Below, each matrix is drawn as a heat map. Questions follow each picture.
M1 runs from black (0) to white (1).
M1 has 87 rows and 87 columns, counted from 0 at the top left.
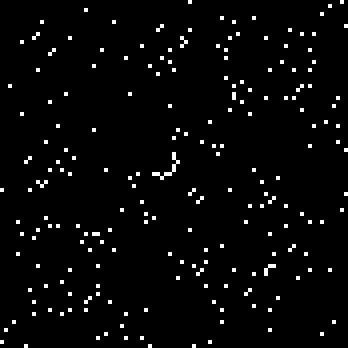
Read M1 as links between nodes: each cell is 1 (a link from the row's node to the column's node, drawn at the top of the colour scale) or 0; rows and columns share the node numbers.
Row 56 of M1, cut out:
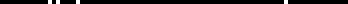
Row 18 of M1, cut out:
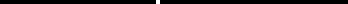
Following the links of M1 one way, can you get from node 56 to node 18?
yes
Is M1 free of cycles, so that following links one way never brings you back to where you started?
no
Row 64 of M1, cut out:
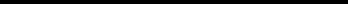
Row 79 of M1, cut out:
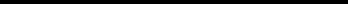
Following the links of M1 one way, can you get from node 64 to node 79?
no
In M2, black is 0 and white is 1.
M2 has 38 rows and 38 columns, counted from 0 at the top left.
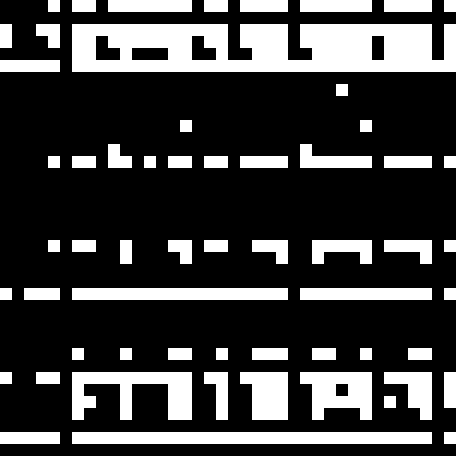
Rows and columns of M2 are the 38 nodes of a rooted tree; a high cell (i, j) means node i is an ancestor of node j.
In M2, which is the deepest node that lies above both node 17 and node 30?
20
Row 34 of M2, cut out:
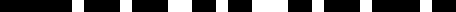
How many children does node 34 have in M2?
5
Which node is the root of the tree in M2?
5
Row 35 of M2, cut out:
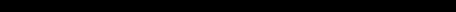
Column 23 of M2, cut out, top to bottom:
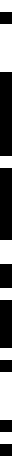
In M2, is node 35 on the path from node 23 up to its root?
no
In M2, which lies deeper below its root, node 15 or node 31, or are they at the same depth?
node 15
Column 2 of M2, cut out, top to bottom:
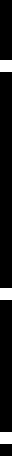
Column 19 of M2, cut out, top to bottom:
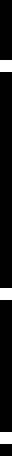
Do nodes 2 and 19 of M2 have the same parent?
yes
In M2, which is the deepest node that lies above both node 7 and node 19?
24
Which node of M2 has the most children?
34
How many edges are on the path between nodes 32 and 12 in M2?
5
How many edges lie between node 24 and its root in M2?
2
